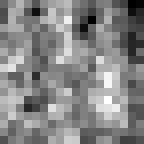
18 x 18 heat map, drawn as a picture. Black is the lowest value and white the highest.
The top right is the ninth with the lowest average. The values follow a bell shape. No row or column stands out. Overall the values sit about 50% of the way up the scale. Upright stripes repeat 3 times across the table.
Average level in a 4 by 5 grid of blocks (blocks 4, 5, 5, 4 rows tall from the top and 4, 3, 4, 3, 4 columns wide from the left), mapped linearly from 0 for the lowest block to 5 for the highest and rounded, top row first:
33320
42431
32353
33332
